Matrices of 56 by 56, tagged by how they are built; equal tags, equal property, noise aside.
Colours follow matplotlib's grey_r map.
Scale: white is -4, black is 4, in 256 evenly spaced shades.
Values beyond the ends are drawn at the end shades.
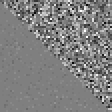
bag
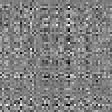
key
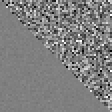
bag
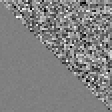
bag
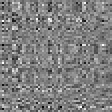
key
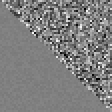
bag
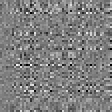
key
